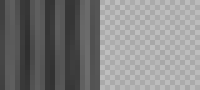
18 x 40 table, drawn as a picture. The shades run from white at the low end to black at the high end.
The table splits into one row of 2 panels. Panel 1,1: high, streaked downward. Panel 1,2: low, checkered, faint in contrast.
